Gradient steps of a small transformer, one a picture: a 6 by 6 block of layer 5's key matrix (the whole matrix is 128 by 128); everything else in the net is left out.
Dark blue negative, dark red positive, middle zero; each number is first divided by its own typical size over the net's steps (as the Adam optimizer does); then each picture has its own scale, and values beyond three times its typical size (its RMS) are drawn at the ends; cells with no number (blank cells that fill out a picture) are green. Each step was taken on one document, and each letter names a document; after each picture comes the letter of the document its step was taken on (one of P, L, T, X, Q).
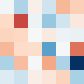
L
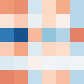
L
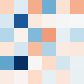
L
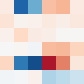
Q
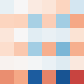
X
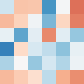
L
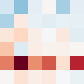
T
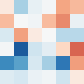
T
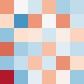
X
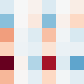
T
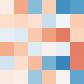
Q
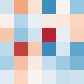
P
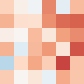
Q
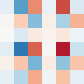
L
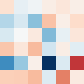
T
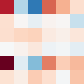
Q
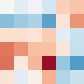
T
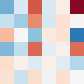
X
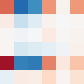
Q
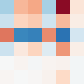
X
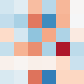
X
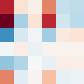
X
